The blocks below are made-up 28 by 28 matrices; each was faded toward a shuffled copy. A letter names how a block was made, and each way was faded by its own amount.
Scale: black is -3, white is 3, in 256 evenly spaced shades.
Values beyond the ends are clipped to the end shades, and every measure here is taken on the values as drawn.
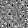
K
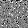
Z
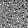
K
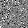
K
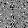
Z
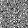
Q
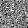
Q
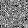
Q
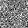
Q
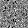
K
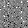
K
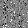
K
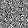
K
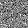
K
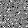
Z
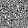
Z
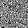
Z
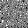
Z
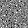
Z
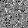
Z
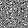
Z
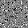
Z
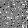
Z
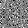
Z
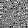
Z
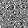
Z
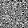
Q
